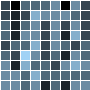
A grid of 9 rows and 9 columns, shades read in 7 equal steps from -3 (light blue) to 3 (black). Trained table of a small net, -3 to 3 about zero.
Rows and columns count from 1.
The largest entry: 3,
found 2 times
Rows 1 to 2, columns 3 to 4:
0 0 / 1 -2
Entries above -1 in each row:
7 5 6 5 7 6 4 6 4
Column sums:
0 10 -5 -10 5 -4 8 -7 2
